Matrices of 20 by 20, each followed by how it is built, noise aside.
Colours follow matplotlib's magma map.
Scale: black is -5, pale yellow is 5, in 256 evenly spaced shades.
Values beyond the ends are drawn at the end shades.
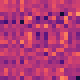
low rank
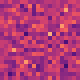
low rank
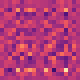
low rank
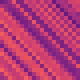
Toeplitz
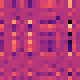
low rank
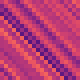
Toeplitz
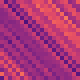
Toeplitz
